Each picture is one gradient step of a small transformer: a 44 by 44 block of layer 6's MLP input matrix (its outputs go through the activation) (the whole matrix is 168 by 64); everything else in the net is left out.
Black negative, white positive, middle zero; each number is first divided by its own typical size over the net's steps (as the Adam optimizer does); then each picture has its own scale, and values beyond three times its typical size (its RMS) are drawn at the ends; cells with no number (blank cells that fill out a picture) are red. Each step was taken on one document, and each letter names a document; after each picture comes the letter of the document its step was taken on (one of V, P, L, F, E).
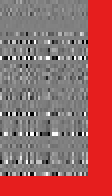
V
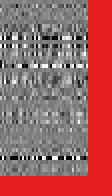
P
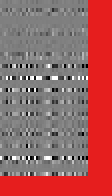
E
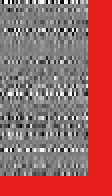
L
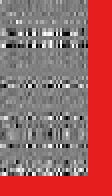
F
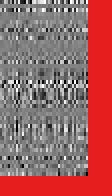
L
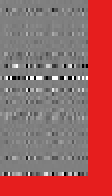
E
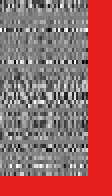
L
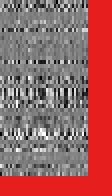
L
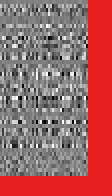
P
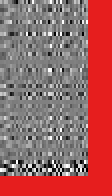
F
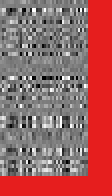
F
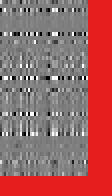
V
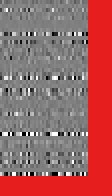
V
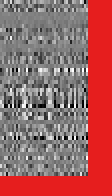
L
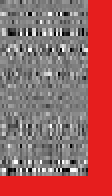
F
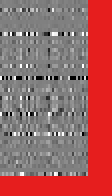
V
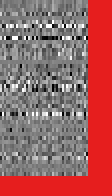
P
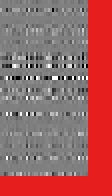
E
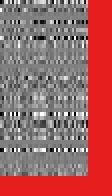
L
